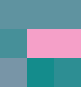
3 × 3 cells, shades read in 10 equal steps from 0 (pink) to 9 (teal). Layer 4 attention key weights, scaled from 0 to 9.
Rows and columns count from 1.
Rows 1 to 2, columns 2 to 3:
6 6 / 0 0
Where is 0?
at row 2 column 2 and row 2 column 3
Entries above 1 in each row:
3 1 3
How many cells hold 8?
1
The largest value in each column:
7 9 8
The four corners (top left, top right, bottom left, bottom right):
6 6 5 8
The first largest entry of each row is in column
1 1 2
